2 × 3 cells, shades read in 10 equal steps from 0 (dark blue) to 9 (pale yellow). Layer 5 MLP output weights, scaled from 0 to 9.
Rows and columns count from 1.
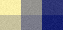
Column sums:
16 9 1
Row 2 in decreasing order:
7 4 0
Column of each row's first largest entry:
1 1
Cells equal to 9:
1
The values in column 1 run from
7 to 9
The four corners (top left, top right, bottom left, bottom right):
9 1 7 0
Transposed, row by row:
9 7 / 5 4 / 1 0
